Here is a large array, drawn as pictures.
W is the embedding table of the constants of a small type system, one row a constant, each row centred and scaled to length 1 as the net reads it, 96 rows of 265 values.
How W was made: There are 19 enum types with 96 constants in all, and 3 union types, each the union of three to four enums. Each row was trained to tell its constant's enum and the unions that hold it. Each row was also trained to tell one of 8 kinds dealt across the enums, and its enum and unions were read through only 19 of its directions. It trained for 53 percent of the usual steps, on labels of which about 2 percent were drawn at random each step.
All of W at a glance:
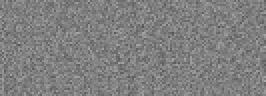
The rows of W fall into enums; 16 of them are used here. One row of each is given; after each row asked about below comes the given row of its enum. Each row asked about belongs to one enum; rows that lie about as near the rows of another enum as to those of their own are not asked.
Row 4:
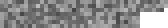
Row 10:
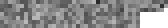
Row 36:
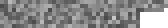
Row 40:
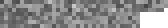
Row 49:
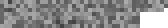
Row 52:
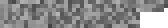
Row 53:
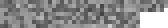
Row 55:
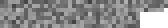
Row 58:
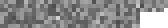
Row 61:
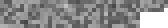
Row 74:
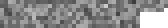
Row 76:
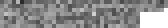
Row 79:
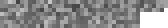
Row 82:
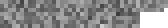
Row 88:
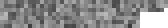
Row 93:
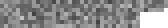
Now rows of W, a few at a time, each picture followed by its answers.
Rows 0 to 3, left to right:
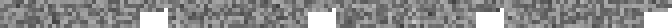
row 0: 49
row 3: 52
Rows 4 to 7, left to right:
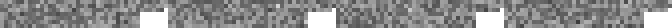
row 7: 55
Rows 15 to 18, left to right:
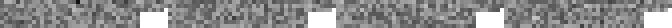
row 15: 36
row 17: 52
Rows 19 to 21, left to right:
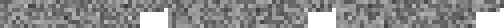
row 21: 52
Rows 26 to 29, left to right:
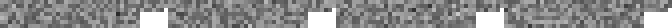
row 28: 49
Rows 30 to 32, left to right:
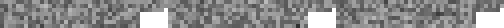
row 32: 10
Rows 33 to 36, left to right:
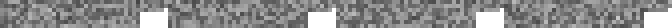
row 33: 10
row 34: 40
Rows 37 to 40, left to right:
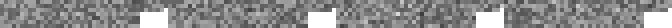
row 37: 58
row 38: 88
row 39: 76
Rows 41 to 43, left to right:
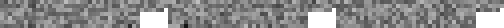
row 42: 49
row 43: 61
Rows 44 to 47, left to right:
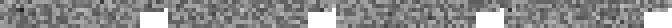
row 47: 79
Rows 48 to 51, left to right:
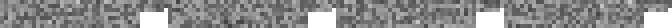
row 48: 55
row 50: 10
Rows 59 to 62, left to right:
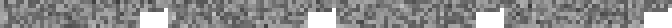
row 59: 88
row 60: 88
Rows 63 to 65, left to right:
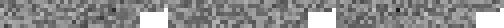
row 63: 76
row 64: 49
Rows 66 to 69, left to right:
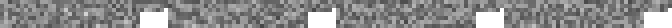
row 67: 40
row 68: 55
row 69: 40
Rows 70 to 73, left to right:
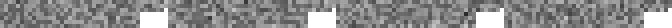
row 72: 4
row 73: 53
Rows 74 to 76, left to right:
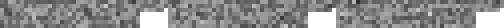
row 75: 88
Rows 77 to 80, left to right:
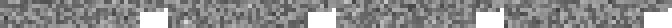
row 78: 40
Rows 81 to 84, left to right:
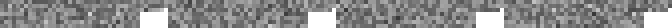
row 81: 79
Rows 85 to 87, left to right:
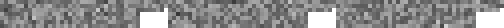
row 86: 61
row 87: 52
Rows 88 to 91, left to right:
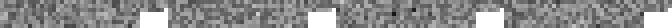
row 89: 55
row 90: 4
